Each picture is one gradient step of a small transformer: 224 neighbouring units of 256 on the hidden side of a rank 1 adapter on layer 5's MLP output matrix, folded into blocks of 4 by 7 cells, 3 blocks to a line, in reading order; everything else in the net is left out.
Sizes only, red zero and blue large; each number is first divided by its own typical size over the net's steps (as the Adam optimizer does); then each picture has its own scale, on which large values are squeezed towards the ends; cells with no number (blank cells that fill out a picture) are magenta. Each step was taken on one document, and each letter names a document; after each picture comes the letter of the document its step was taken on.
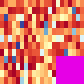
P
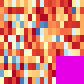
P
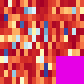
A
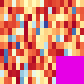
P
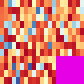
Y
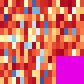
A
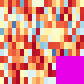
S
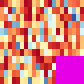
S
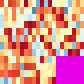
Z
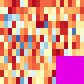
S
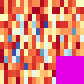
P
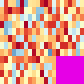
Y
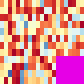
S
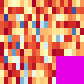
P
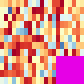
Z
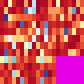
A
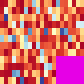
A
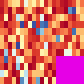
P
